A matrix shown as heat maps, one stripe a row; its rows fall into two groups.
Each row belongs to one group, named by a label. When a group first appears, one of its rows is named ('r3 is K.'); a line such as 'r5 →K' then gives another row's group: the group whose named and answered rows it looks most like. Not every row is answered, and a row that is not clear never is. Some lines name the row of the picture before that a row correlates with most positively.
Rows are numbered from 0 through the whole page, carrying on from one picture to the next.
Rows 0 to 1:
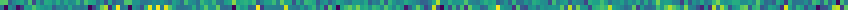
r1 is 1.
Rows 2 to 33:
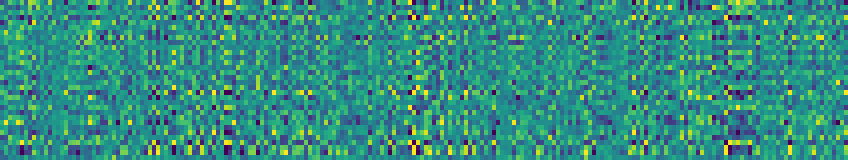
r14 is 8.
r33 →1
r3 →1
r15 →1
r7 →8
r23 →8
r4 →8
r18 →1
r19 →8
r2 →8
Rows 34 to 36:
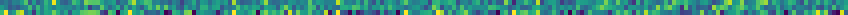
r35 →1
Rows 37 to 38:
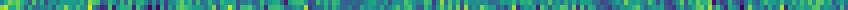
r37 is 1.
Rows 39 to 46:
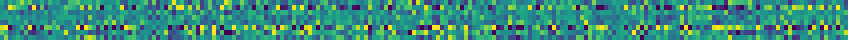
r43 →1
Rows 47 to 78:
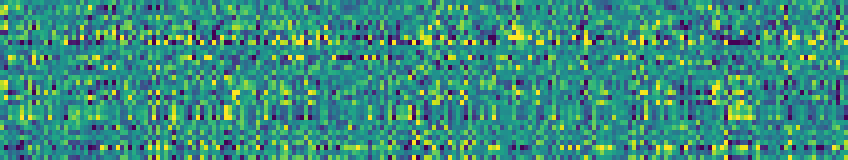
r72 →1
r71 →8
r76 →1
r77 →1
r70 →8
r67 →1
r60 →1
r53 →1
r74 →8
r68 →8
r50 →1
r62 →8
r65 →1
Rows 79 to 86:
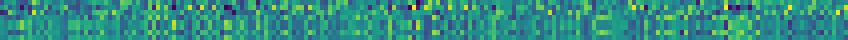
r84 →8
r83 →8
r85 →1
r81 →1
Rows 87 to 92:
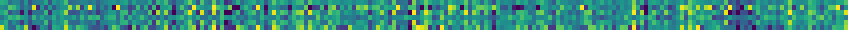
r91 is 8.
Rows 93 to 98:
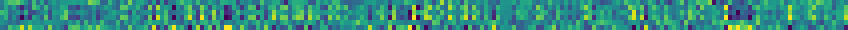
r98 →8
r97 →1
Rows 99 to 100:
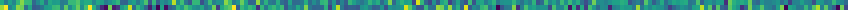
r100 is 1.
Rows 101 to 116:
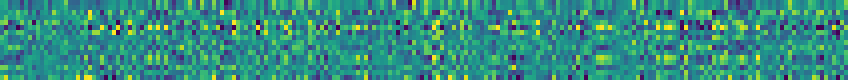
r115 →1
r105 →1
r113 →1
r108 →1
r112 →1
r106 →1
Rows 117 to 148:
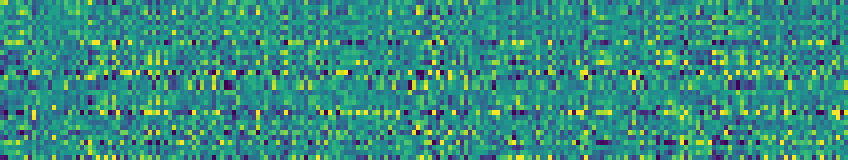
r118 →8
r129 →1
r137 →1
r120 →1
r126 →1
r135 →8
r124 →1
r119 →8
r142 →8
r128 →1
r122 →1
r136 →1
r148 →1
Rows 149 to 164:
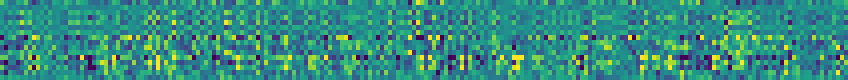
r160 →1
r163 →1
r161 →1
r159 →8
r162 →1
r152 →1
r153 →8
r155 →8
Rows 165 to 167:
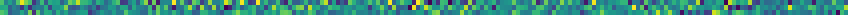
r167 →1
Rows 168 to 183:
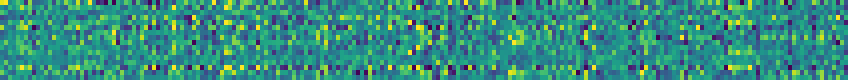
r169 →8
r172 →8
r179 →1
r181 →8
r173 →8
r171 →1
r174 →1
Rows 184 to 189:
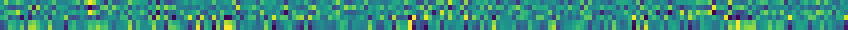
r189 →8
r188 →8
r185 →1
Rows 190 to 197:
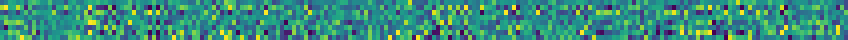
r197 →8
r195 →1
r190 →8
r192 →1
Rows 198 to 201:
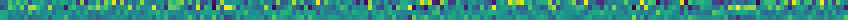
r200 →1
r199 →8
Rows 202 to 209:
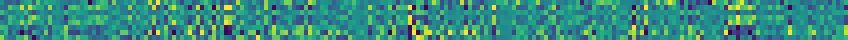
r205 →8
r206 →8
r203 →8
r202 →1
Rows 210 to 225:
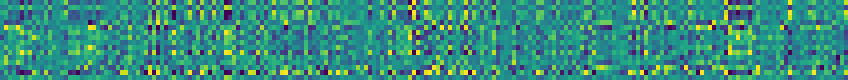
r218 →8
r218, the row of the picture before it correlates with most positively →206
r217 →8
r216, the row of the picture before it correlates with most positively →206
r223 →1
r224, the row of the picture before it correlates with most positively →208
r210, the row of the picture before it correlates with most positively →208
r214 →1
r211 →8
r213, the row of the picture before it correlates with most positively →208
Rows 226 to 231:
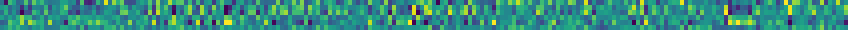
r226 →1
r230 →8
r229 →8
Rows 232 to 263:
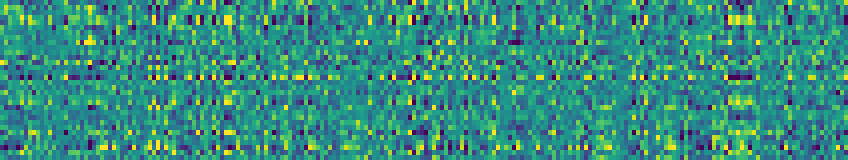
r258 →8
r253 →1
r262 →8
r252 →8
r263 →1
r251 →8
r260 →1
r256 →1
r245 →1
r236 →8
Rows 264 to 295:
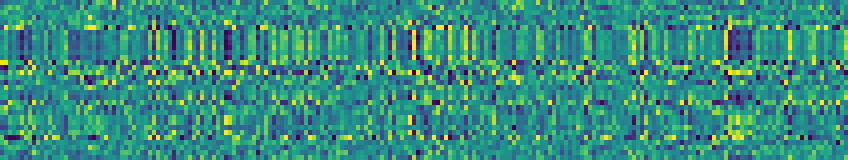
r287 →8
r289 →1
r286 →1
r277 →1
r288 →8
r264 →1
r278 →8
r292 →1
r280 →1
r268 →8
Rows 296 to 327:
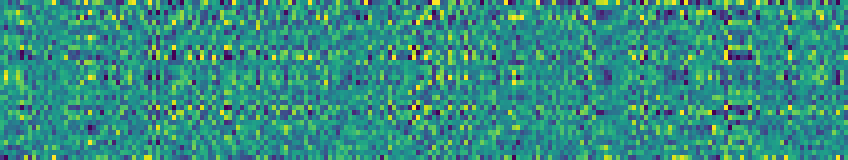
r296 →1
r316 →8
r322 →1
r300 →8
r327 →1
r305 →8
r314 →8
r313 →8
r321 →1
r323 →8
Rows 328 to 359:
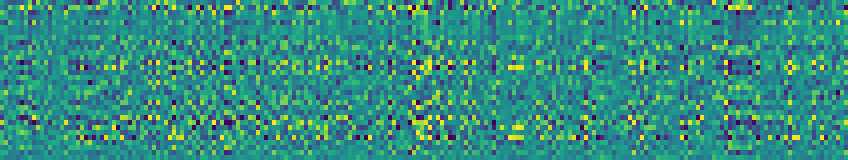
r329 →8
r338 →8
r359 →1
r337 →1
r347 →1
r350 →8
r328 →1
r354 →8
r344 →1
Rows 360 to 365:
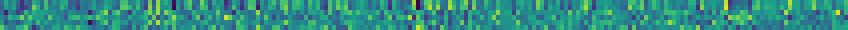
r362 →1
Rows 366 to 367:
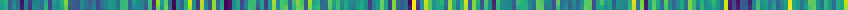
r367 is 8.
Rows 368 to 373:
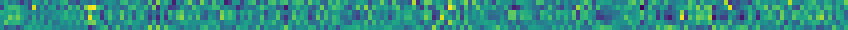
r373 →1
